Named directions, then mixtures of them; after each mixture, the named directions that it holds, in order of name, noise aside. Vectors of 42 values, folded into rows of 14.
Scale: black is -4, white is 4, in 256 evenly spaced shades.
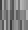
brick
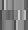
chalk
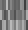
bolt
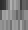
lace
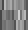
chalk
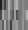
brick, lace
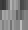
lace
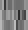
chalk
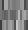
bolt, chalk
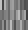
brick, chalk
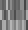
bolt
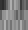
lace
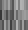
brick, chalk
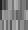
brick, lace
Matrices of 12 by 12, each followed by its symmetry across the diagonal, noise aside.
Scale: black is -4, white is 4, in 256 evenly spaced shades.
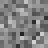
symmetric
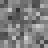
symmetric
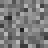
neither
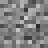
neither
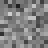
neither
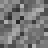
symmetric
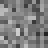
neither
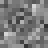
symmetric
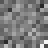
symmetric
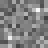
symmetric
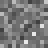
symmetric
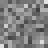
symmetric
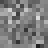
neither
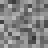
neither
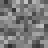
neither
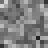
symmetric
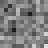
symmetric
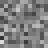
neither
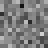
neither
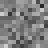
neither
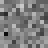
neither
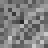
symmetric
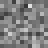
neither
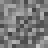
symmetric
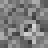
symmetric
